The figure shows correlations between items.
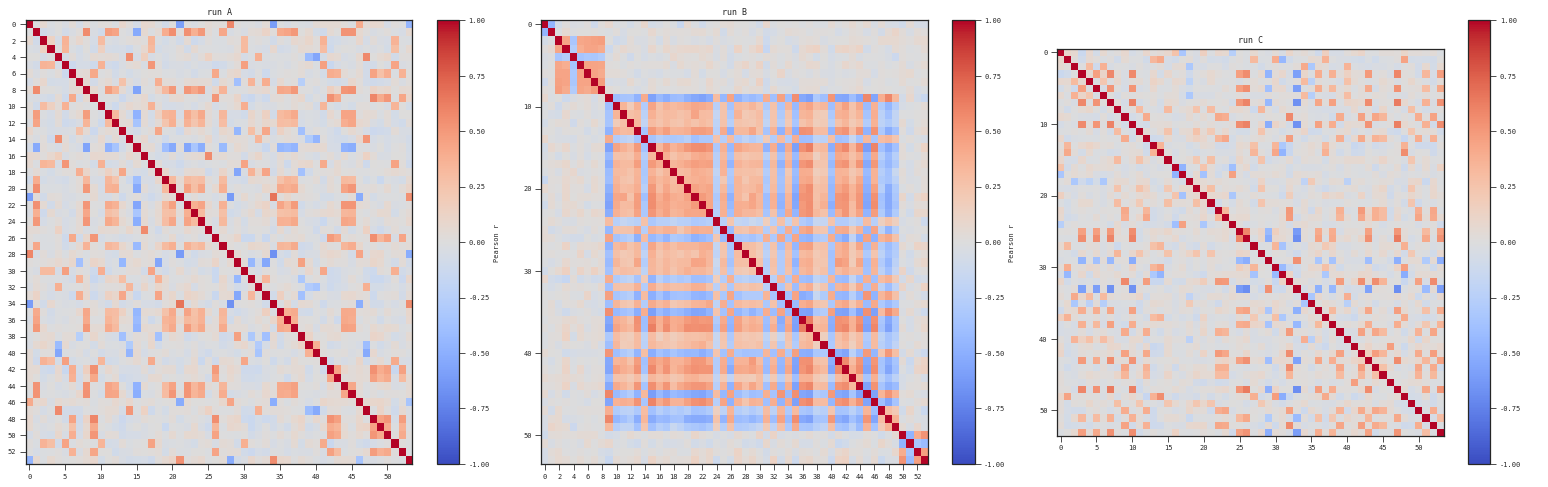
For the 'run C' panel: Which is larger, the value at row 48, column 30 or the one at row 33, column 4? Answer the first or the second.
the first
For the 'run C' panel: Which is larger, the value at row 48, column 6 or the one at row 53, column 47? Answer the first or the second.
the second
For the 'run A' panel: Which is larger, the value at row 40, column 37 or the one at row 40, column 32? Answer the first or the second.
the first
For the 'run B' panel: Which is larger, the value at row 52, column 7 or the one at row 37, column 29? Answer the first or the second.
the second
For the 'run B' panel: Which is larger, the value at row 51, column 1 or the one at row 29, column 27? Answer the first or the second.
the second
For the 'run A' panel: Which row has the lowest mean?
15
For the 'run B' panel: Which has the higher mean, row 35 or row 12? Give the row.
12
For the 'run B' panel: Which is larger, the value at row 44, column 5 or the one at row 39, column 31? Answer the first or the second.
the first
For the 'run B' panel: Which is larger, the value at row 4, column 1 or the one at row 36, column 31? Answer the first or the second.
the first
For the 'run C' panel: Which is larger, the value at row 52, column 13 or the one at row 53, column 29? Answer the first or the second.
the first
